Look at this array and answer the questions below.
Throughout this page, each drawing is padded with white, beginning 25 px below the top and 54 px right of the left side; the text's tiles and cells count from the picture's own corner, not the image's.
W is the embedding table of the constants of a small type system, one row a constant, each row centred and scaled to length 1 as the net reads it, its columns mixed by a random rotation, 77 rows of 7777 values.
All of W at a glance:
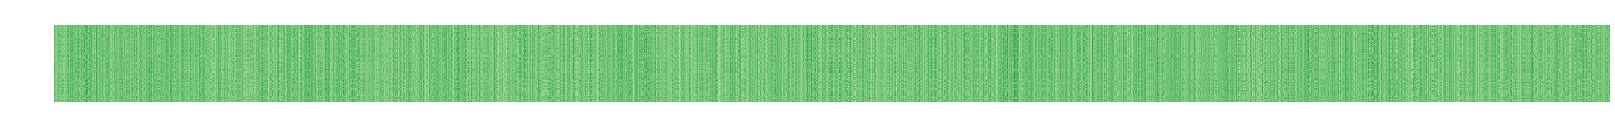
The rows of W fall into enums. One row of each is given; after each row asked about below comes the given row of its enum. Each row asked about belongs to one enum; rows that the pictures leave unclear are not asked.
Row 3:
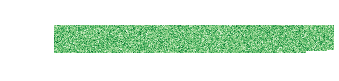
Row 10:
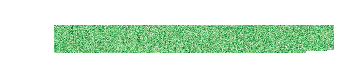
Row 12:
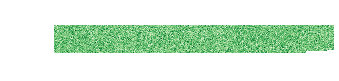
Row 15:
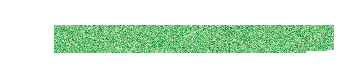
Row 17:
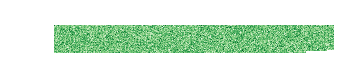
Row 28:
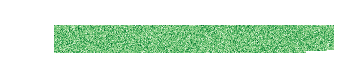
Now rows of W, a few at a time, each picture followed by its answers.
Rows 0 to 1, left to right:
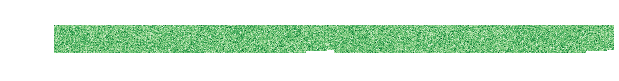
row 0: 17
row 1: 12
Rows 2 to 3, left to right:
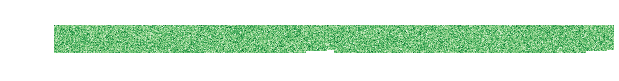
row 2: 17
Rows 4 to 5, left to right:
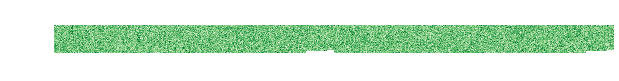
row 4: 10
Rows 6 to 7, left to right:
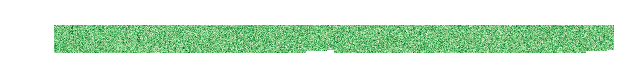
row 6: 10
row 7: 3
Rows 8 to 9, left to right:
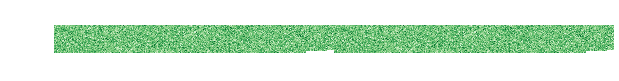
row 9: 15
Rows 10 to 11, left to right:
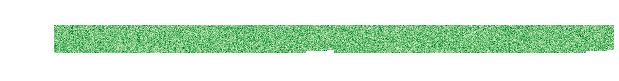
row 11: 15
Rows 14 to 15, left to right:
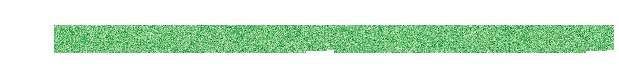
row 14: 17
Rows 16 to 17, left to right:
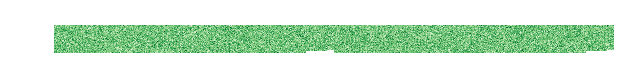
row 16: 15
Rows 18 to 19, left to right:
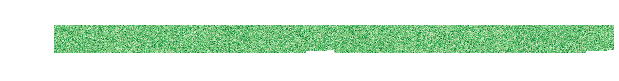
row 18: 15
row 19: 12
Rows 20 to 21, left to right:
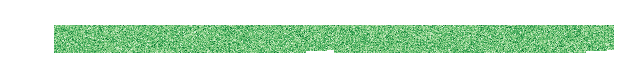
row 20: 15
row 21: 17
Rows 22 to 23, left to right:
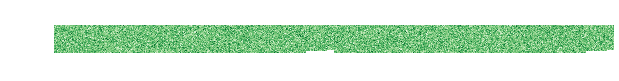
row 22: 15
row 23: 3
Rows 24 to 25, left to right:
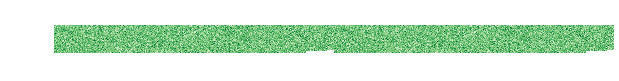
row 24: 15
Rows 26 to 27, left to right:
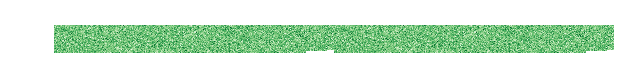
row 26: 15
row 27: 15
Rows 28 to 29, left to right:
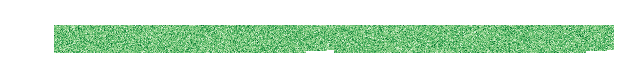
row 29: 15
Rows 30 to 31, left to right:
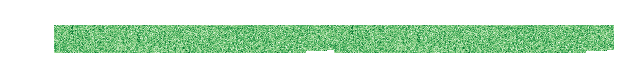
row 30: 10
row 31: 10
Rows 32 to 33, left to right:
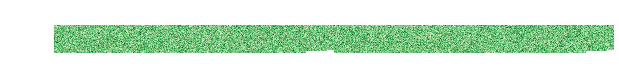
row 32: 3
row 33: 17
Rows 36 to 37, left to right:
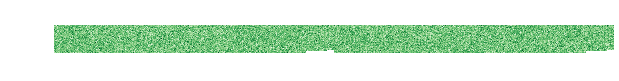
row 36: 12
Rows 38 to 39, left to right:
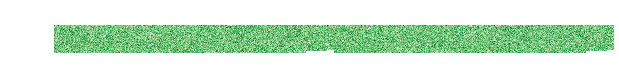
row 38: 17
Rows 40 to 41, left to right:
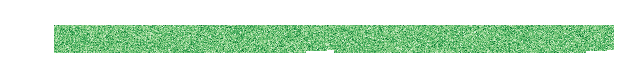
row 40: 17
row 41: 15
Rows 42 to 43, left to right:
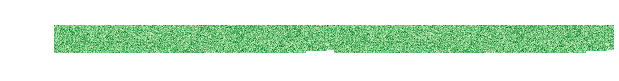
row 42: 17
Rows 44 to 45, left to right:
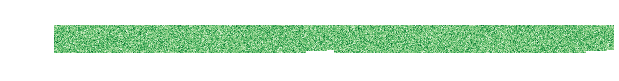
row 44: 3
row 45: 28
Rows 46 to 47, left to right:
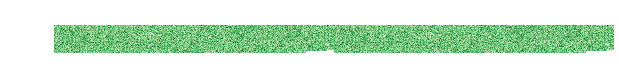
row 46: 17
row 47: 17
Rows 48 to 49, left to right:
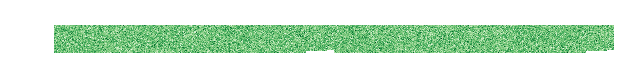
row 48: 15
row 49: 12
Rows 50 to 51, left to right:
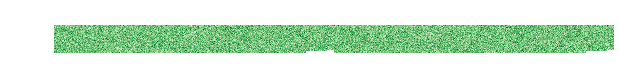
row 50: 15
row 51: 17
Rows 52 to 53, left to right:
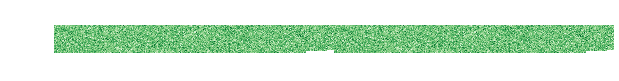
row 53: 15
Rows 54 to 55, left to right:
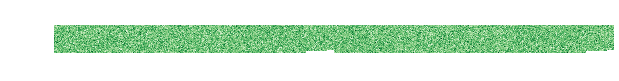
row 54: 3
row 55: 12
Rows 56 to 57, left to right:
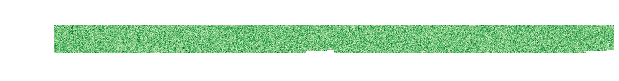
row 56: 10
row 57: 28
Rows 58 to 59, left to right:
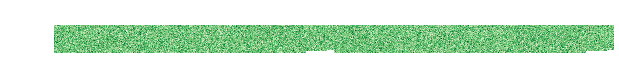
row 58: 3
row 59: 12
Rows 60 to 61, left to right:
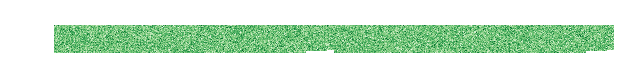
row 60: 17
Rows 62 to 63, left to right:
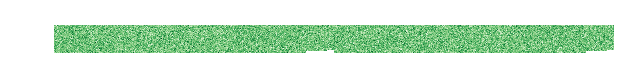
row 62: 12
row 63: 3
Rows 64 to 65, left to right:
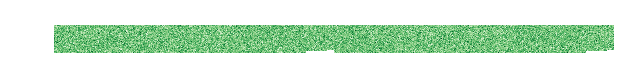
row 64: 3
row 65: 12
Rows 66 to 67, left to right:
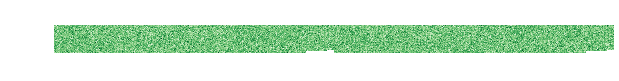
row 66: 12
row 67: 17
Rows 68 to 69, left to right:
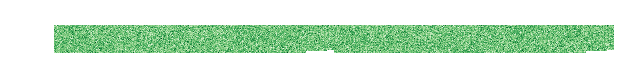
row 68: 12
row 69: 17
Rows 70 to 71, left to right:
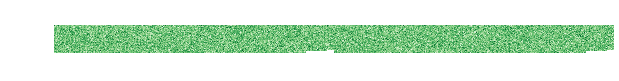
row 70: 17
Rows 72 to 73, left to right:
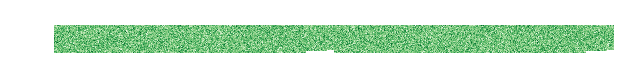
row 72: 3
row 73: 28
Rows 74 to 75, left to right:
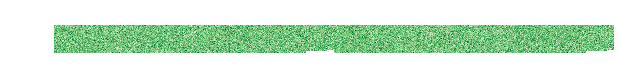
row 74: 15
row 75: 12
